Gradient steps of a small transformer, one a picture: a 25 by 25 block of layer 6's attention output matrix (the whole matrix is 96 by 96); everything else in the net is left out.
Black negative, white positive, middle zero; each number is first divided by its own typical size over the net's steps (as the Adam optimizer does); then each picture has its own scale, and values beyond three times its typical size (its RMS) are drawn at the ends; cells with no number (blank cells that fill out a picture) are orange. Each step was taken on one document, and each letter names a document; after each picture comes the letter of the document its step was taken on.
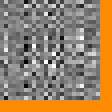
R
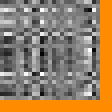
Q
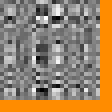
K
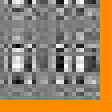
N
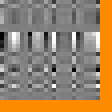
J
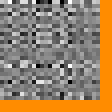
K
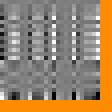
J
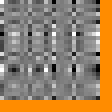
J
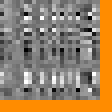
Q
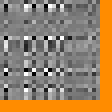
R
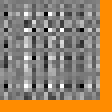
R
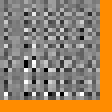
R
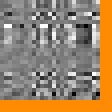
Q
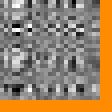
N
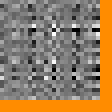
J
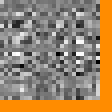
N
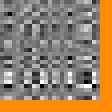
Q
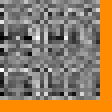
K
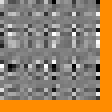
J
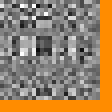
K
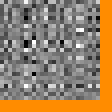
R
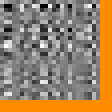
Q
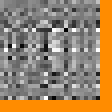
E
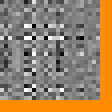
R
